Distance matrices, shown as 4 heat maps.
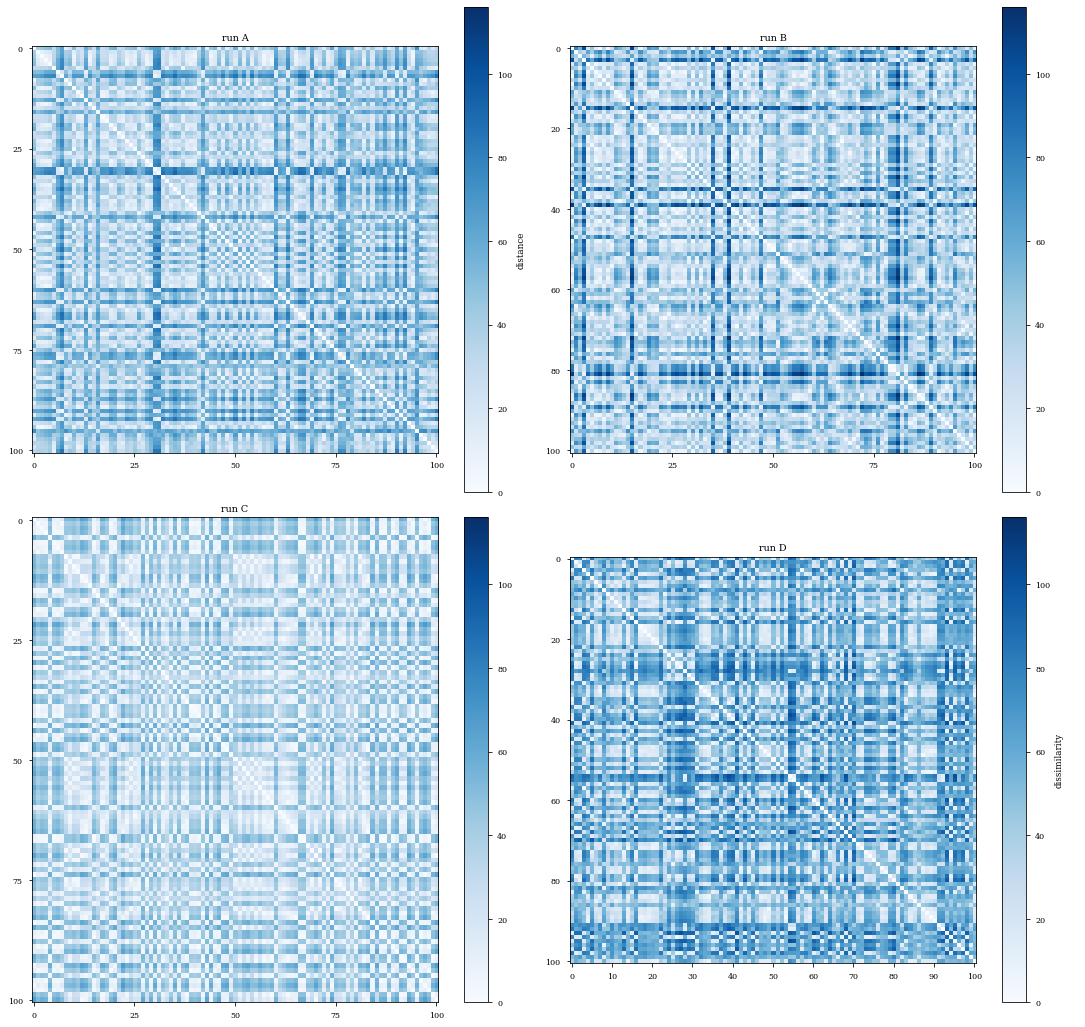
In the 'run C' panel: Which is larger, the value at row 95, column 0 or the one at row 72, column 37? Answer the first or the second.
the first
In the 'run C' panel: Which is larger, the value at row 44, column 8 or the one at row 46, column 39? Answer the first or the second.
the first
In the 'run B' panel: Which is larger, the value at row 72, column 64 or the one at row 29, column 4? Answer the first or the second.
the first
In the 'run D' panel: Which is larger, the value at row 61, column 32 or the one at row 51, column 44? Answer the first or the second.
the first
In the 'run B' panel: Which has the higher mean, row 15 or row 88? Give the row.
15
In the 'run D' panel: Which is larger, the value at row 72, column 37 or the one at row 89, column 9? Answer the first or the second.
the first
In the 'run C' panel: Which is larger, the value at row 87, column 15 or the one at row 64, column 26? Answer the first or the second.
the second
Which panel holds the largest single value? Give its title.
run B
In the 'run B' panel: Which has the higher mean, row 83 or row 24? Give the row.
83
